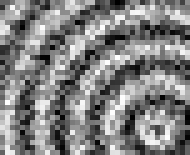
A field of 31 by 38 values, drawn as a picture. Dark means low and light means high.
Rings: centred on the bottom right. Odd rows or columns: none. Mirror symmetry: none. Slope: none.
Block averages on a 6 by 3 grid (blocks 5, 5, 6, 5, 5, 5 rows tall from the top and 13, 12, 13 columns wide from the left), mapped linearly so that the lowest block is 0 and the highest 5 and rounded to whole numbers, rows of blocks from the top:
315
220
221
224
241
230
